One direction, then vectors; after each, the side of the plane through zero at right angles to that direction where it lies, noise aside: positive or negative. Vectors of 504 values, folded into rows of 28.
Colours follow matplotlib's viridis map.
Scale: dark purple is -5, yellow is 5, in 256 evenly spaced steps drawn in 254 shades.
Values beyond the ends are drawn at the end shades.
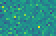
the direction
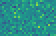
positive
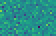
negative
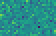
negative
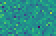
negative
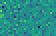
negative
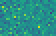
positive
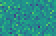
negative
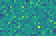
positive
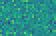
positive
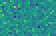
negative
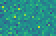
positive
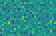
negative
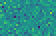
negative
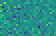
negative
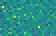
positive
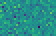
negative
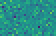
negative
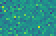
positive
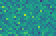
positive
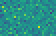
positive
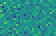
negative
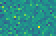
positive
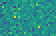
positive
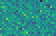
positive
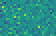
positive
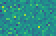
positive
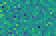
negative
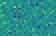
negative
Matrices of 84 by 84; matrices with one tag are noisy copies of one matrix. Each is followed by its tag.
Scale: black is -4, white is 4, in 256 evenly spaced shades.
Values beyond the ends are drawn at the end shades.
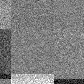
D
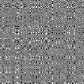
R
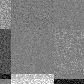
D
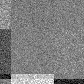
D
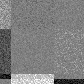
D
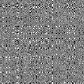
R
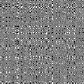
R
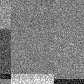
D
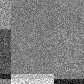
D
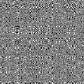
R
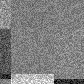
D
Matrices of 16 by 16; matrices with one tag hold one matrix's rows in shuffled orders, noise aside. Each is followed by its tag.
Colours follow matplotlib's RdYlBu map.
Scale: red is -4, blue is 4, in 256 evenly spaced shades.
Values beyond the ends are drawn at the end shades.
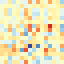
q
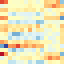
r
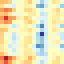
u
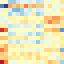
r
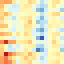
u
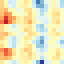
u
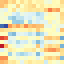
r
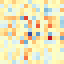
q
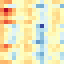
u
